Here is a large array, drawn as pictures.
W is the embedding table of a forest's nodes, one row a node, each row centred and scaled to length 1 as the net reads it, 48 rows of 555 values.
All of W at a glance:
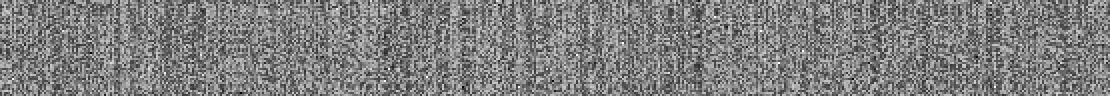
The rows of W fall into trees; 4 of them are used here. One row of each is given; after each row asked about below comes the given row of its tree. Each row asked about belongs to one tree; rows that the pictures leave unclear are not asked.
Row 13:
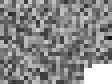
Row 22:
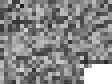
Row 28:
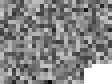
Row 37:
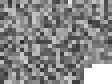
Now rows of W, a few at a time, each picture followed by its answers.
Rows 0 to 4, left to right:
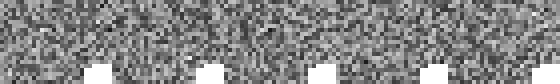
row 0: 28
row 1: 28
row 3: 22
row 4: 13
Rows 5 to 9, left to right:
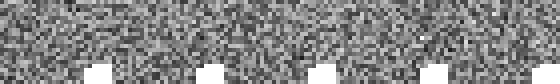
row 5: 13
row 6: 13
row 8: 28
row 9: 37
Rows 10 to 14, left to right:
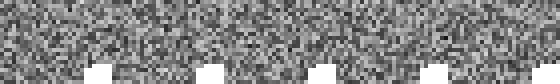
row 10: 13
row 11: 37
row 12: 28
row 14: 13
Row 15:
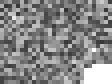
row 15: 37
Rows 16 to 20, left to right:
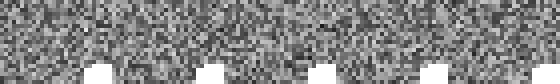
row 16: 37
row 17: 28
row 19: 28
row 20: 37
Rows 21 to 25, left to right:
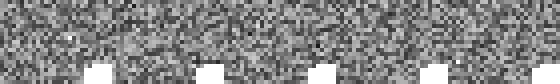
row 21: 28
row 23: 13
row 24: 37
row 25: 37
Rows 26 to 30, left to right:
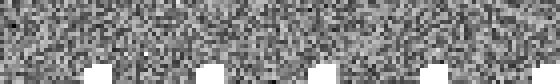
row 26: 22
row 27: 37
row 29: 22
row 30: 13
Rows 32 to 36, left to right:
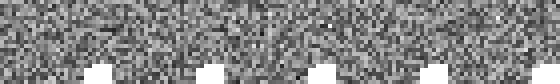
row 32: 13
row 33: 13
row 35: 13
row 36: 28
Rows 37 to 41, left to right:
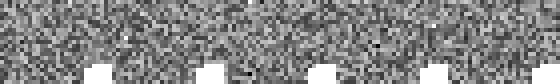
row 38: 13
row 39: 22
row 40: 13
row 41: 13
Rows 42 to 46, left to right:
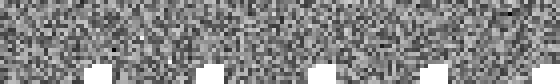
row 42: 37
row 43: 37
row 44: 37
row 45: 13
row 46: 37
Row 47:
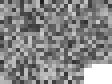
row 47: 28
